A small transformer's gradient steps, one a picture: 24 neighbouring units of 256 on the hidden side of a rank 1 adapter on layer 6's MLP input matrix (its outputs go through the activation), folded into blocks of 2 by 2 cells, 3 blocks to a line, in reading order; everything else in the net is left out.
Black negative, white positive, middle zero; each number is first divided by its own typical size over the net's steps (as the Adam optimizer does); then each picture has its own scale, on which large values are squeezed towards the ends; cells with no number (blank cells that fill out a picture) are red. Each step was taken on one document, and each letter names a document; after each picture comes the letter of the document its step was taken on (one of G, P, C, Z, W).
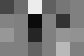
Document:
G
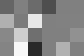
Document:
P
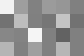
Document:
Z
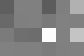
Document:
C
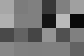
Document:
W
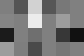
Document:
G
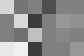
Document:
Z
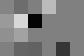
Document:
P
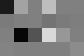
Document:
C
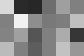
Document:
Z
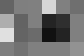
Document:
W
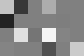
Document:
C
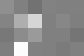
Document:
P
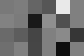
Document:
G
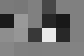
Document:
W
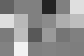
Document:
W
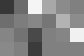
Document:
Z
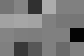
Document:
P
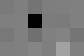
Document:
G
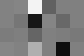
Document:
G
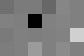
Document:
G
